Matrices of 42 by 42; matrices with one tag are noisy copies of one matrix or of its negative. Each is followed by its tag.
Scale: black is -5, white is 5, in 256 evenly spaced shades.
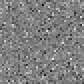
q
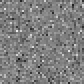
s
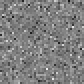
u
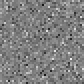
q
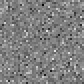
q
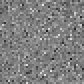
q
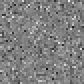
u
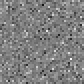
q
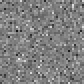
s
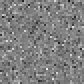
u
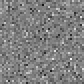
q
